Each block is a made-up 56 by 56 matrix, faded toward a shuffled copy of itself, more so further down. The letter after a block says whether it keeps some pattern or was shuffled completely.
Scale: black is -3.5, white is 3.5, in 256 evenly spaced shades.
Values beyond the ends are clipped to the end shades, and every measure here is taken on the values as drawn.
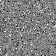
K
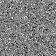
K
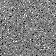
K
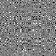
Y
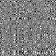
Y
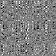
Y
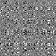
Y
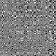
Y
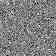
K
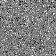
K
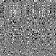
Y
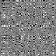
Y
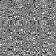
Y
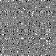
Y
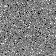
K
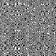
Y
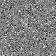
K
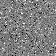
K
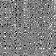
Y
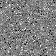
K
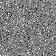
K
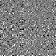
Y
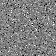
K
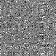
Y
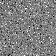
K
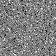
K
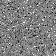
K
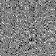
Y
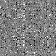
Y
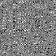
Y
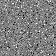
K
